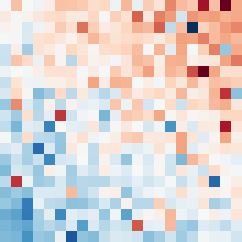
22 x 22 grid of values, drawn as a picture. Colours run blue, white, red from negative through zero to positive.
Overall the values sit about 50% of the way up the scale. No single row or column stands out from its neighbours. The grain is fine, like static. The ninth with the lowest average is the bottom left. Values rise toward the top right.
